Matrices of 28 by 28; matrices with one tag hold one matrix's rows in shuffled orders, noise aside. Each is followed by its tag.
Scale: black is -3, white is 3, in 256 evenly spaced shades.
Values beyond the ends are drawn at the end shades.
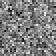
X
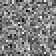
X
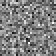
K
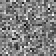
K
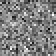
K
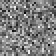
K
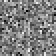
X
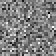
K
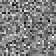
K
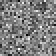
X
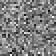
K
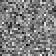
X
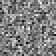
X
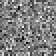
X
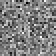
X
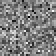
K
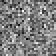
X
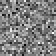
K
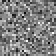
K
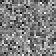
X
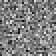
X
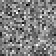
X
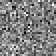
K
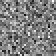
K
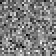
X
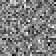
K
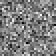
X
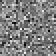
K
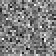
X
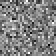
K
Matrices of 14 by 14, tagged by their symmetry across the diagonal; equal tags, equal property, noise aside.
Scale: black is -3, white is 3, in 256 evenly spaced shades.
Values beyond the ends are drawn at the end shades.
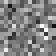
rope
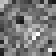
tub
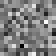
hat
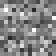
rope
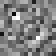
tub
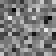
rope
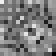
tub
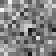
tub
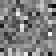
rope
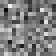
hat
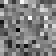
hat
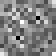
tub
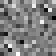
hat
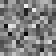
hat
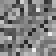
tub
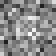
tub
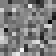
hat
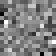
rope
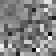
tub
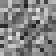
tub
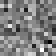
hat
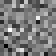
rope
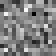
rope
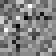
tub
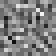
hat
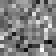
hat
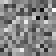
rope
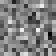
rope
